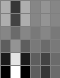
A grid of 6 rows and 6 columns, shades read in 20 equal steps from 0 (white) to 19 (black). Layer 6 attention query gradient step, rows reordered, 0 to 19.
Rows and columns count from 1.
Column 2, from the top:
15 14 11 8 2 0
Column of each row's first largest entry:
2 2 2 1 1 1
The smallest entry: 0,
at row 6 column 2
